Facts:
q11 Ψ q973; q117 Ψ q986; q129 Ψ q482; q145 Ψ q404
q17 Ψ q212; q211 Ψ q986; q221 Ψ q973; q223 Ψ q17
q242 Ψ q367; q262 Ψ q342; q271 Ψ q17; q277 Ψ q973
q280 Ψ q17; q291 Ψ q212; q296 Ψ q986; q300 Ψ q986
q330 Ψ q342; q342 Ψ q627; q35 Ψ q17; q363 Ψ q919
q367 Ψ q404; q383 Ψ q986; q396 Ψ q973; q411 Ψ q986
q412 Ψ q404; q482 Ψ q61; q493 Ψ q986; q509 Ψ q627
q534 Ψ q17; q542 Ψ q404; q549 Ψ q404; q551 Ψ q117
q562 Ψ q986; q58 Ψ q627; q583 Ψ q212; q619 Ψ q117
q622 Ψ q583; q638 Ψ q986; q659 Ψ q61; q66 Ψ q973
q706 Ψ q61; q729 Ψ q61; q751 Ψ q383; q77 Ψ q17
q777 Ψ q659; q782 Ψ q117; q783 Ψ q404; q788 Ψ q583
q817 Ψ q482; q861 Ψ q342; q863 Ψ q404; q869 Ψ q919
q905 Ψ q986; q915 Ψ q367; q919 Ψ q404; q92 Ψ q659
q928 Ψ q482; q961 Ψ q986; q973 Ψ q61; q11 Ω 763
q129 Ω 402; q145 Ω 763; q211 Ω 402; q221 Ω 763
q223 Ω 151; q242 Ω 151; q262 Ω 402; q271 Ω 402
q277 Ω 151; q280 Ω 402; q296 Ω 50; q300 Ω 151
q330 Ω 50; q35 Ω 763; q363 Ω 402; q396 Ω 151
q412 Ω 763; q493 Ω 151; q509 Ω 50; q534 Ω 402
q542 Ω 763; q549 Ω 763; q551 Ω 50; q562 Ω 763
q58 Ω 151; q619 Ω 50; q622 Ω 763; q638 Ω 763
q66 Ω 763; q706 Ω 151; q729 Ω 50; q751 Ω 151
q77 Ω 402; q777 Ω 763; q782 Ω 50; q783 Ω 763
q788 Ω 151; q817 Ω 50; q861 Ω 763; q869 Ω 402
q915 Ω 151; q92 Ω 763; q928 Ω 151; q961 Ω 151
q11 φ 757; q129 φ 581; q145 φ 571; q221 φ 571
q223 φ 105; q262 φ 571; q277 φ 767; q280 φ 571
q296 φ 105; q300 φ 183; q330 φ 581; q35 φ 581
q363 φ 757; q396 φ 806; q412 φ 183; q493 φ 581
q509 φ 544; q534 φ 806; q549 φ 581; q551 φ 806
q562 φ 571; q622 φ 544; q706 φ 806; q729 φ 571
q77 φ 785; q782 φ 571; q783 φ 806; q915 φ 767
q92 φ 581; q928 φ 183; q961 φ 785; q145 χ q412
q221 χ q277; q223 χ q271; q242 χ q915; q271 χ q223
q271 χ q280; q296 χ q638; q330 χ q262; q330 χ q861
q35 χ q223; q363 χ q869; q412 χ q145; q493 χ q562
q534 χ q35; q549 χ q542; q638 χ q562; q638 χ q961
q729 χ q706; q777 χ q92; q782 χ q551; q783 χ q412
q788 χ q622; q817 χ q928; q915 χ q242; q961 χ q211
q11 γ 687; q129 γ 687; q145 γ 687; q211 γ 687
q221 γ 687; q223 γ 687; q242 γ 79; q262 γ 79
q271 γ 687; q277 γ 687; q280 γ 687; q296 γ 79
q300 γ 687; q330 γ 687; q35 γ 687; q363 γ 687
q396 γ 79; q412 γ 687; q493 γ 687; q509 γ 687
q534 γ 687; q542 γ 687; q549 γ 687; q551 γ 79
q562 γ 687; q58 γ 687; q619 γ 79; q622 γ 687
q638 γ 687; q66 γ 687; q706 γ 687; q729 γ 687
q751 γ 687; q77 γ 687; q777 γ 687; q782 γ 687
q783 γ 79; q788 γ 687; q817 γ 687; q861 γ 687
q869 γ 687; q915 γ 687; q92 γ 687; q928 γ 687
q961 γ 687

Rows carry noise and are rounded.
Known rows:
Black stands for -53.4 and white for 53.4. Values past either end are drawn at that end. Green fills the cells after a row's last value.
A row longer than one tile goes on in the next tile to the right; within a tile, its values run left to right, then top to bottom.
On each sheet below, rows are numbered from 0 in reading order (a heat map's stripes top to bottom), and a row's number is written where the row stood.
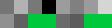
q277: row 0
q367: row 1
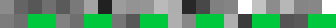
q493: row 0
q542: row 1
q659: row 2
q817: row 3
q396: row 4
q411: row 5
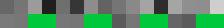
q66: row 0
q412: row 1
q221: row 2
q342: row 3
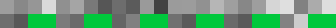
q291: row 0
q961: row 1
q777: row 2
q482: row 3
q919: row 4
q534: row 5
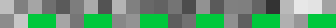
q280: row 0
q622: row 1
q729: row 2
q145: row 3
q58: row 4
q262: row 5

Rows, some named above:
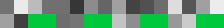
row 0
q242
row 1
q412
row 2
q330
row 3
q363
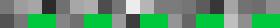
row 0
q562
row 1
q11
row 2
q242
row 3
q58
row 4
q509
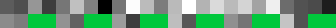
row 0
q35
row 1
q277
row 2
q242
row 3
q551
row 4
q296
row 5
q928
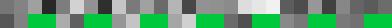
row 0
q221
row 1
q706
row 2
q280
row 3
q129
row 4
q783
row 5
q35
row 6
q493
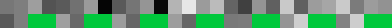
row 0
q638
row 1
q861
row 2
q861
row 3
q619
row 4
q549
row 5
q77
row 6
q211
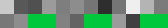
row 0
q782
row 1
q915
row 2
q242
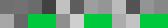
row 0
q223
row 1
q271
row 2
q869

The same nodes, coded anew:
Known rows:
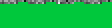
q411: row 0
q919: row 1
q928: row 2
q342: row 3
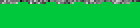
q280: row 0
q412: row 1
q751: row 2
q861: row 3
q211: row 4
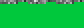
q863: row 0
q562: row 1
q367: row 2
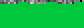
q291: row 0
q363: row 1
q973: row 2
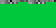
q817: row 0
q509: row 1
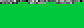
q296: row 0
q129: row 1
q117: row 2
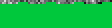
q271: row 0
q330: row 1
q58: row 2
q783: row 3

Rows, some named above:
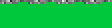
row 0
q777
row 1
q549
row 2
q638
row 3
q549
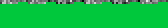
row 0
q534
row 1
q280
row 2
q242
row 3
q534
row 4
q242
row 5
q638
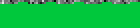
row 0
q277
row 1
q242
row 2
q706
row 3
q145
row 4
q961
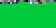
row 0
q551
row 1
q915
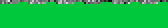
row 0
q92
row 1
q77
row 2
q534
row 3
q262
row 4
q223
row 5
q280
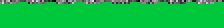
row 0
q11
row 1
q262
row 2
q493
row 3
q66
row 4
q619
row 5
q782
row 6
q396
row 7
q77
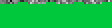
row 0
q729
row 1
q869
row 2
q622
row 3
q35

